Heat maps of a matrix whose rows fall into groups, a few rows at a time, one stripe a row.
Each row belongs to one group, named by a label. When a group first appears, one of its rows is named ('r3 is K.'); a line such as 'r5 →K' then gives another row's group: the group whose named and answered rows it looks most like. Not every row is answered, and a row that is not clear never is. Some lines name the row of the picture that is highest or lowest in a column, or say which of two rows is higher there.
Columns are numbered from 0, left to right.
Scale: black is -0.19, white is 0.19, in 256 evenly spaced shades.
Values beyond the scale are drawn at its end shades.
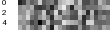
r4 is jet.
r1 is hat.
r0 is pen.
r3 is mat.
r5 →mat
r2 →mat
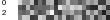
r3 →mat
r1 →pen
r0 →jet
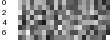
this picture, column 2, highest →6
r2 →jet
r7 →hat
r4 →jet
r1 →mat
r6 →mat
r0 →mat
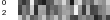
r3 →mat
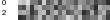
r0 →mat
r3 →pen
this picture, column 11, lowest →1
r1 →pen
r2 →mat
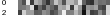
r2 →hat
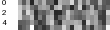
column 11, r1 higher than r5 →No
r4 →jet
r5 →hat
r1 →mat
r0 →pen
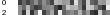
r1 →jet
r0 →hat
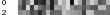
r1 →pen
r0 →hat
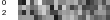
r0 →pen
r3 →jet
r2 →pen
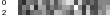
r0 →pen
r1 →hat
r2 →hat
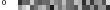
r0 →hat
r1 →mat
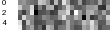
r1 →jet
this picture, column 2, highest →4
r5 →jet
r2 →hat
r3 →hat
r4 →jet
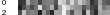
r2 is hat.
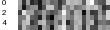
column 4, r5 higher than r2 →Yes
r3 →hat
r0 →jet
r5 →hat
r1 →jet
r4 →mat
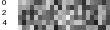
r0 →jet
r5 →jet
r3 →pen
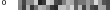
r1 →pen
